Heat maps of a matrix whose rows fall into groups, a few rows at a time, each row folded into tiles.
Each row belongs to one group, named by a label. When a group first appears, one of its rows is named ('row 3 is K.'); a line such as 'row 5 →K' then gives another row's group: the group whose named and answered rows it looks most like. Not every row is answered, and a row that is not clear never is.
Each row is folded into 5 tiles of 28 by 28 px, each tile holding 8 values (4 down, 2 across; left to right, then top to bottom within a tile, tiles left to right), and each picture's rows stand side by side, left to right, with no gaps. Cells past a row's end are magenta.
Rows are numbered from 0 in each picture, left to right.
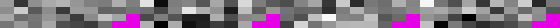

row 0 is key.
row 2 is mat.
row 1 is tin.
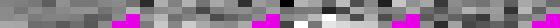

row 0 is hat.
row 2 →mat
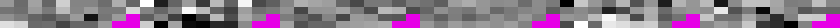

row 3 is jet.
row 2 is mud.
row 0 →hat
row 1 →tin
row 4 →mat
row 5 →key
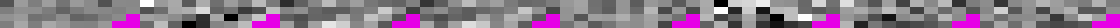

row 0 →mat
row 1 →hat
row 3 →jet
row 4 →mat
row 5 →key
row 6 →tin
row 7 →key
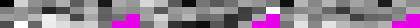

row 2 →mat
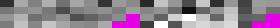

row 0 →mat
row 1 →mat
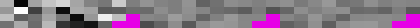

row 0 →key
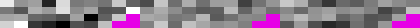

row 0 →hat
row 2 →hat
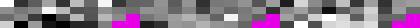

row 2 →mat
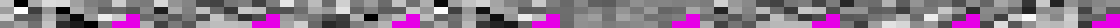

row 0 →key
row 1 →mud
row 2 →hat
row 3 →key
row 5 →mud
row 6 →jet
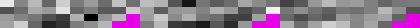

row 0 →hat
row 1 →hat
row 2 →jet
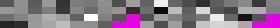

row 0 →jet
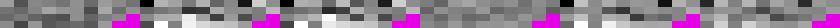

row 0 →tin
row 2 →mat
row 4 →mat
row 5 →mat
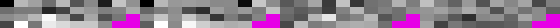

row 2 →mat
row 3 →tin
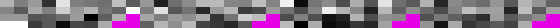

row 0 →hat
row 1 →key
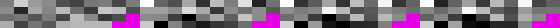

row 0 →mud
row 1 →tin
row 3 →tin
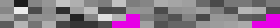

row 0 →key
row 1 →mud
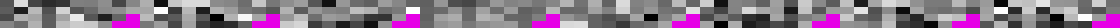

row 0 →mud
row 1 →key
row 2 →hat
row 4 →hat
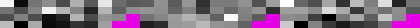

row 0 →tin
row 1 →jet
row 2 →tin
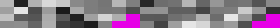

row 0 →key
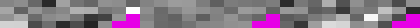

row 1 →mud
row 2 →jet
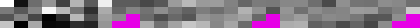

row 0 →tin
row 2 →hat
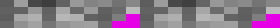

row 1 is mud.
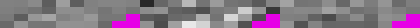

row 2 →tin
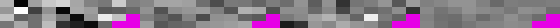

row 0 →key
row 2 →jet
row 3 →mud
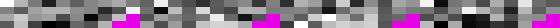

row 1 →mud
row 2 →mat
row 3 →tin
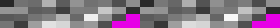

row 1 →jet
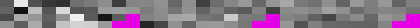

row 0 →mud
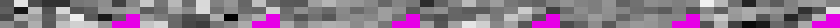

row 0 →mud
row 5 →hat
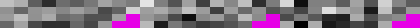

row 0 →hat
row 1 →tin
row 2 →tin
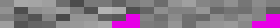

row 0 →mud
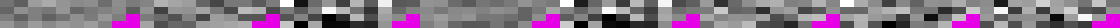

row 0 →jet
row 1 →mud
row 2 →tin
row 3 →hat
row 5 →key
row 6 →hat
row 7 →key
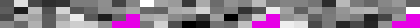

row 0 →mud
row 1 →hat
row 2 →hat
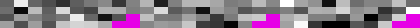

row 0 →mud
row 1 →key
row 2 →hat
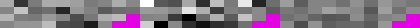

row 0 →key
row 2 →tin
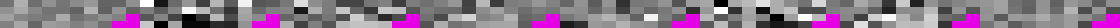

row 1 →tin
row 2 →mud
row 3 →mat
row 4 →jet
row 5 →key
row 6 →mat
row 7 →mat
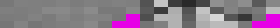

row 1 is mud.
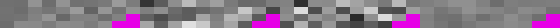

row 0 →mat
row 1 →jet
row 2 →key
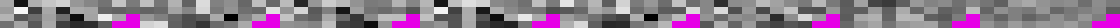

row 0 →key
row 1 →hat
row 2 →key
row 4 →hat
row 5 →key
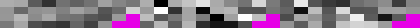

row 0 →hat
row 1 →key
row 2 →mud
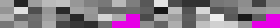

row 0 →key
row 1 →mud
